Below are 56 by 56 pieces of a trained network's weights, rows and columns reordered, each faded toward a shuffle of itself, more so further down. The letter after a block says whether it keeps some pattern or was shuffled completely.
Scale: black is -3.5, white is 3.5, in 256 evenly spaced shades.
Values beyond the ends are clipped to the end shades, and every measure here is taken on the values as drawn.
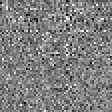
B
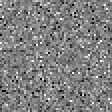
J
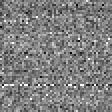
B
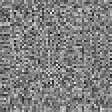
B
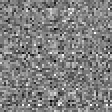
B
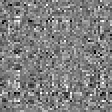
B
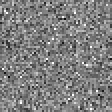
J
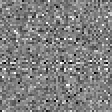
B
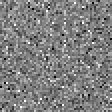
J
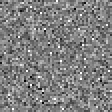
J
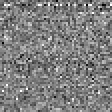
B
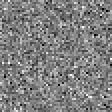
J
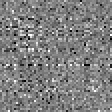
B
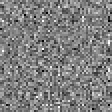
B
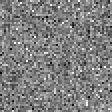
J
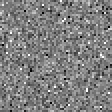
J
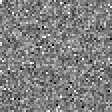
J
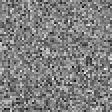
J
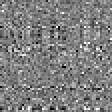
B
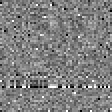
B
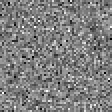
J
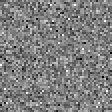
J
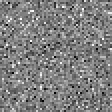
J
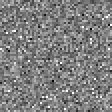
J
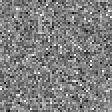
J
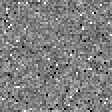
J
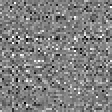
B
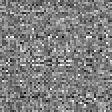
B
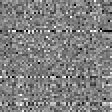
B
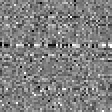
B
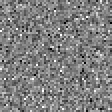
J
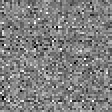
B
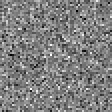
J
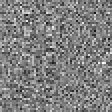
B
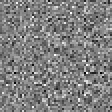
B
